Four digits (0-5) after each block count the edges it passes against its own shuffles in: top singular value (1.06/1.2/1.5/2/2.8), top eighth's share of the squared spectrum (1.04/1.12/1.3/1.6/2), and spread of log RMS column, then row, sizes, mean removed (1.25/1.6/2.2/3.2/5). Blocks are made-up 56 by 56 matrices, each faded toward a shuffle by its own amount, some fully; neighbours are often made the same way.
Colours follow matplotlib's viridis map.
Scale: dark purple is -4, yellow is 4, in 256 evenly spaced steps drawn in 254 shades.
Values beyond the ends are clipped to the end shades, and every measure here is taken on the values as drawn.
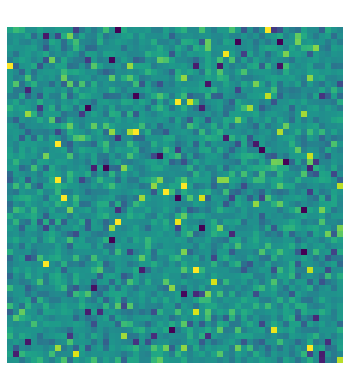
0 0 0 0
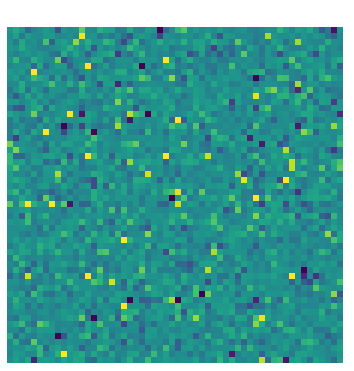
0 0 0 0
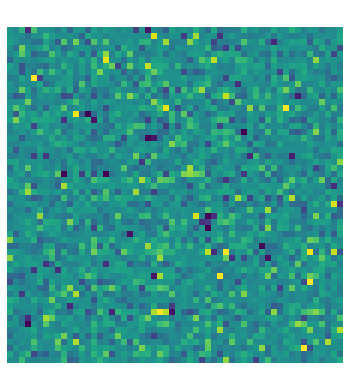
3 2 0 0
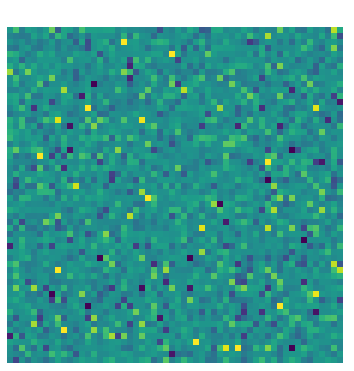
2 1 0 0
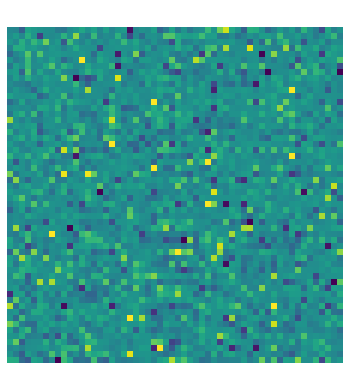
2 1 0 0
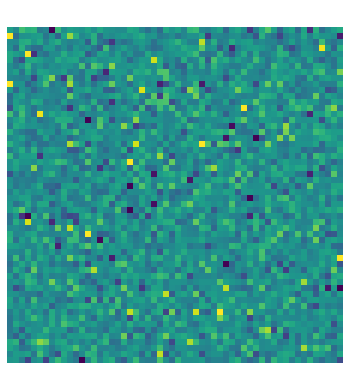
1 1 0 0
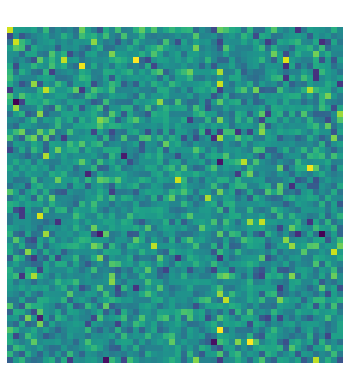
3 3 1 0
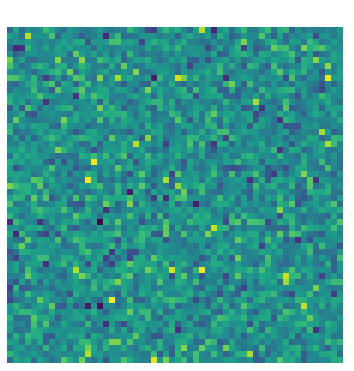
2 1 0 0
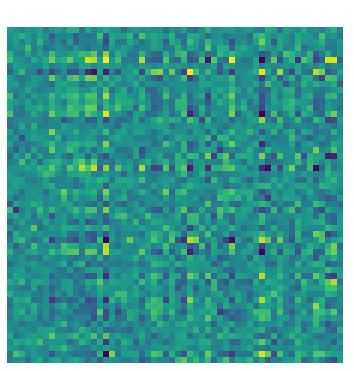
5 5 3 3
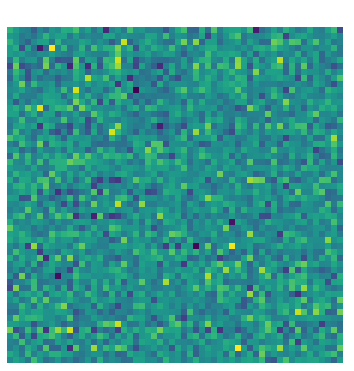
3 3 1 2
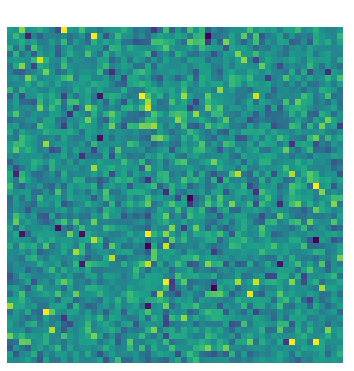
3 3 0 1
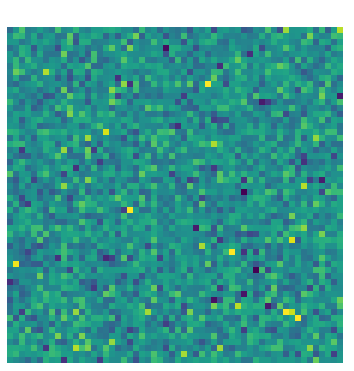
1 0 0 0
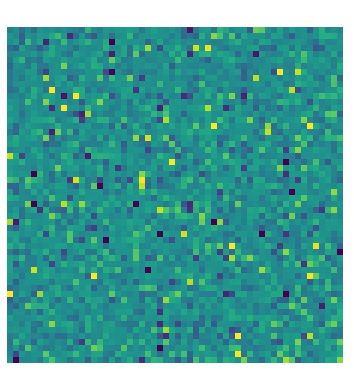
1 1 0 0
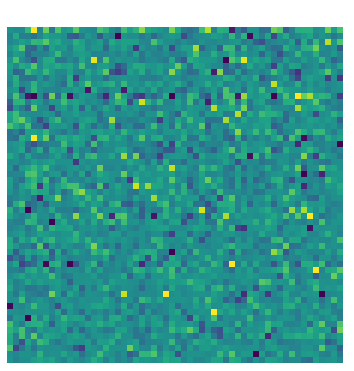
3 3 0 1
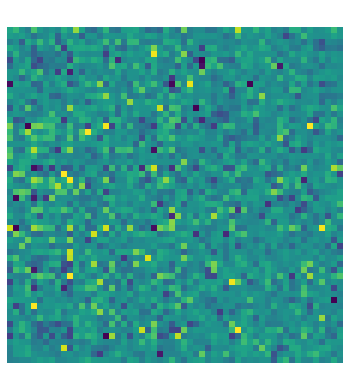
3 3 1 2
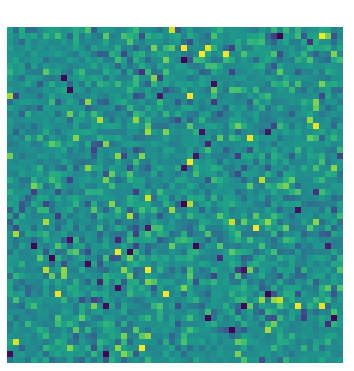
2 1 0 0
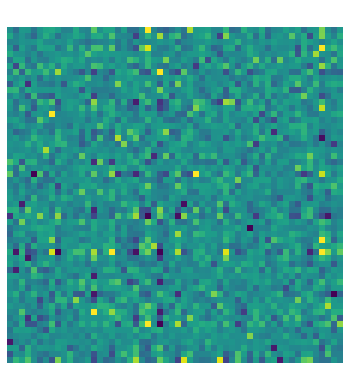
4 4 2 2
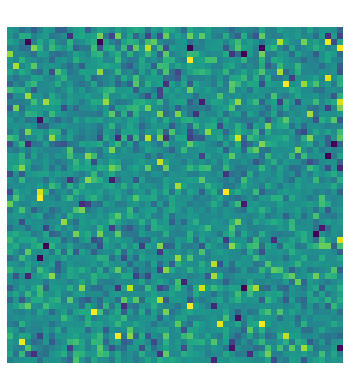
3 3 1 1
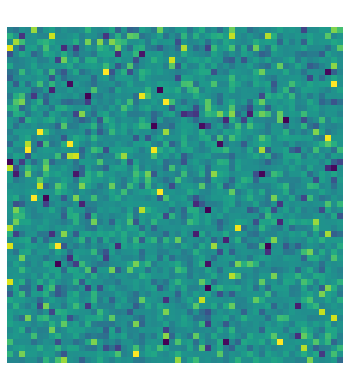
1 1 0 0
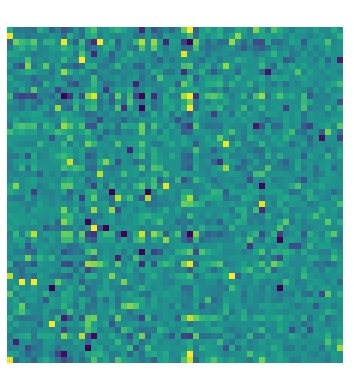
4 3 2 2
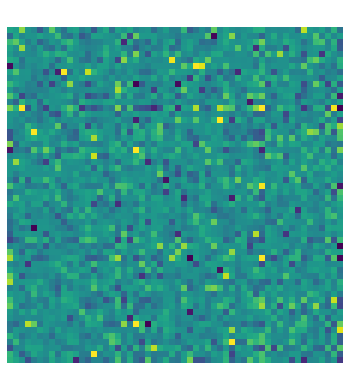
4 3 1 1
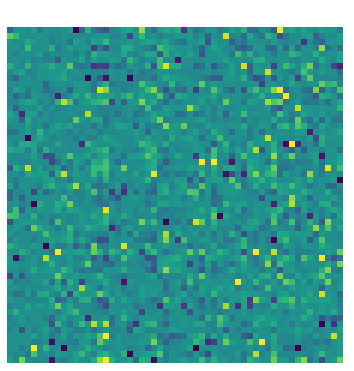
3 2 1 1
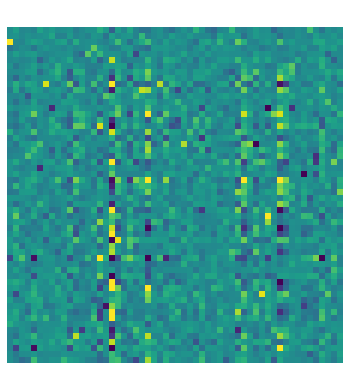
4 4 3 2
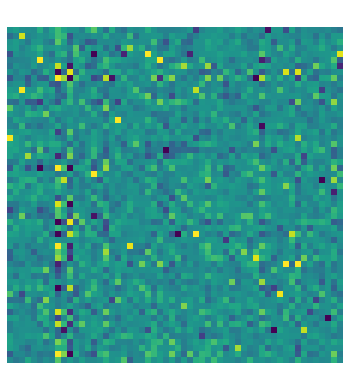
4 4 2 1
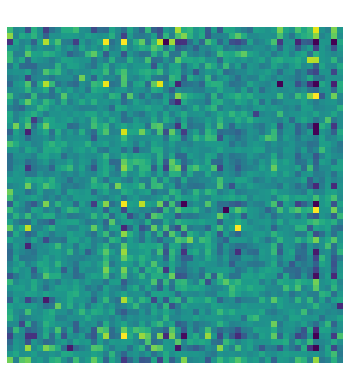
4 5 3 3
